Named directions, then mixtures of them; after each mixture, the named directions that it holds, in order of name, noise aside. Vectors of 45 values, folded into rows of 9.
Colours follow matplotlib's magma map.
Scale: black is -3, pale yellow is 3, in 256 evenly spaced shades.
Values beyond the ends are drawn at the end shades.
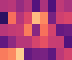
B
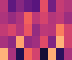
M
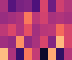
M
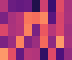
B, M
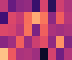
B, M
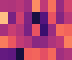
B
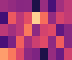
B, M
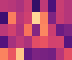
B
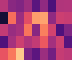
B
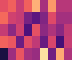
B, M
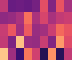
M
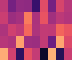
M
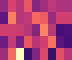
B, M
